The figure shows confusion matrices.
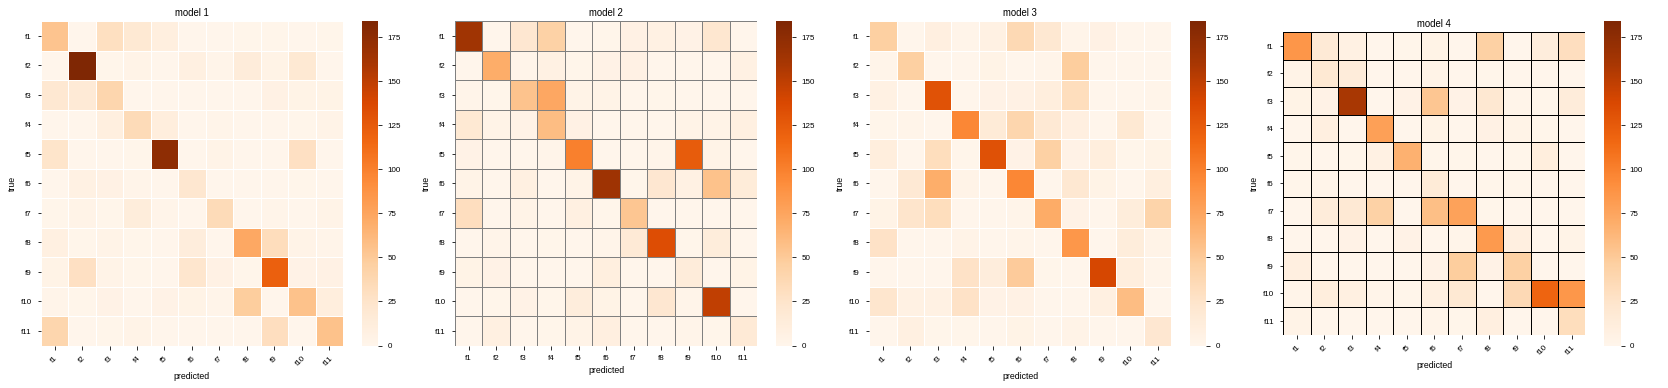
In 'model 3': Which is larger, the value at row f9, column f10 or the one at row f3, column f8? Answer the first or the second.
the second
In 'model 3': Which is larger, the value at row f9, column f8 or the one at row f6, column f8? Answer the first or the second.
the second
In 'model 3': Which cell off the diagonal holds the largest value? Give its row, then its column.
f6, f3
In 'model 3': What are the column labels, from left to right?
f1, f2, f3, f4, f5, f6, f7, f8, f9, f10, f11
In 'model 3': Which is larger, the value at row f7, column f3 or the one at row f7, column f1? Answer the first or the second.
the first
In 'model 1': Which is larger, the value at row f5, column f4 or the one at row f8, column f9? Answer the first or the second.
the second
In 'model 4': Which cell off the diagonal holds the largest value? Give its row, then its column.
f10, f11
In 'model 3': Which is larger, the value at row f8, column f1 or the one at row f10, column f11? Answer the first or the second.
the first
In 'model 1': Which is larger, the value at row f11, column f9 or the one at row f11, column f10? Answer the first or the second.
the first
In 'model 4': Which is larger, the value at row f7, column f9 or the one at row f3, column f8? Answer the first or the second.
the second
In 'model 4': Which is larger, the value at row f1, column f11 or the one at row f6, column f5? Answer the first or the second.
the first
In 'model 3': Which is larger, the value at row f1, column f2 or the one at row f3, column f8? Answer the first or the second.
the second
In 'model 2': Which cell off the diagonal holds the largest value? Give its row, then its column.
f5, f9
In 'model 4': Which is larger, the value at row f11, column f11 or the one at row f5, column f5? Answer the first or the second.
the second
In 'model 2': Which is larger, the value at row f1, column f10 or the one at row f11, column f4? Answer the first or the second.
the first
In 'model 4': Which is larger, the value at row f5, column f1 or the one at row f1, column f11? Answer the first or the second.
the second
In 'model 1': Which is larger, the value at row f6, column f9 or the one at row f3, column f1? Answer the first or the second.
the second
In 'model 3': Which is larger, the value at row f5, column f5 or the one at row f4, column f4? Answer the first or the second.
the first
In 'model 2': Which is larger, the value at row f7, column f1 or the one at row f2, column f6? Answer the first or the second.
the first
